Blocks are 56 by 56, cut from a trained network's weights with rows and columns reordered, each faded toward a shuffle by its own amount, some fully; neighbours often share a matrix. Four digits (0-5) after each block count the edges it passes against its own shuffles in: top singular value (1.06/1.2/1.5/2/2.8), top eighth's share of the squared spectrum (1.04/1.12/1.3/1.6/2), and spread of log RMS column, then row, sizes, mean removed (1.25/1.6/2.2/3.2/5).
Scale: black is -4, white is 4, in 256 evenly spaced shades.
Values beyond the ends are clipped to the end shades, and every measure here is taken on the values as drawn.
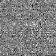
2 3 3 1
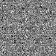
2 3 2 0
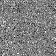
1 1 1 0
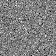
0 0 0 0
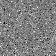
0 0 0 0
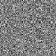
4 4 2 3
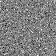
0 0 0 0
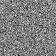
0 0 0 0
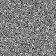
0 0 0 0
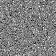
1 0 0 0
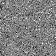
1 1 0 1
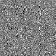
3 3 2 1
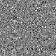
3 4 2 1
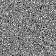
1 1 0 0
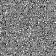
1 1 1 0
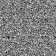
1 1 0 0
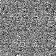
2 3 2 0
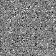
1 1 1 0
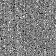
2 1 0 0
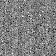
2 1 0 0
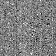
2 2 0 0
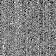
3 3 0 1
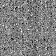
2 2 0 0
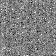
1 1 0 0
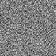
3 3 1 1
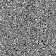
1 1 0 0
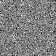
0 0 1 0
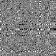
3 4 2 2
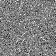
1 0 0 0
